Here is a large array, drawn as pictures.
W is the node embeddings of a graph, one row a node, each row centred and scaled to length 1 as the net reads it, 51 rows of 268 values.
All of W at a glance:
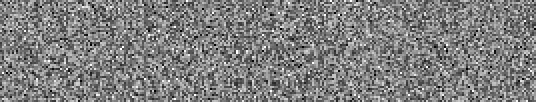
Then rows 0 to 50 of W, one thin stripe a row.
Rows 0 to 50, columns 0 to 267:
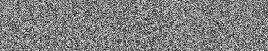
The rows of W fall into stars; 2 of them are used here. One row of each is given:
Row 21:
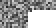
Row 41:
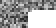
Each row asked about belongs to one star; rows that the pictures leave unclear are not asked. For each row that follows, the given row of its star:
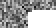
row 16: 21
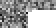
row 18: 41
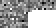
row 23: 41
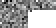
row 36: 21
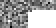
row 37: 21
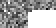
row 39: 21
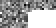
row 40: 41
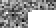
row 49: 41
